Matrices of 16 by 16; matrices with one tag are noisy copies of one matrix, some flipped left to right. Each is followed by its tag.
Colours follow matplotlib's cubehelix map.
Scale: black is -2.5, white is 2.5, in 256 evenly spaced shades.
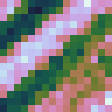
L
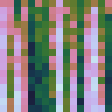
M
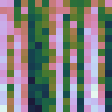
M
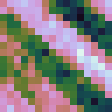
L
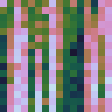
M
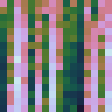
M
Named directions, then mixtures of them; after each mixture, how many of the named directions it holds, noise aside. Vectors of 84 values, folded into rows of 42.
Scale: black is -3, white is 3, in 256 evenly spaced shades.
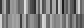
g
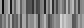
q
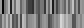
one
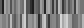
two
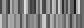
one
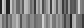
two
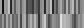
one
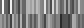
one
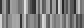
one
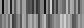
one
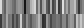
one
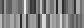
two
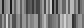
one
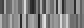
two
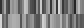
one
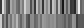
two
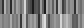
two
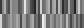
one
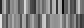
one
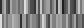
one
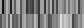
one
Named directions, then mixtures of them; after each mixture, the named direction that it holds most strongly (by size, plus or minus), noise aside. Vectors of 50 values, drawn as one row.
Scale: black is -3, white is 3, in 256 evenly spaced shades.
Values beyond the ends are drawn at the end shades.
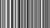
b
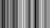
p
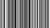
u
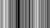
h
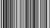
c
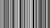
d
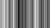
p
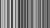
b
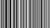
b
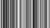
c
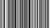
u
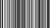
c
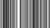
c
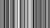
d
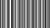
b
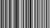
d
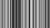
h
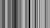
p
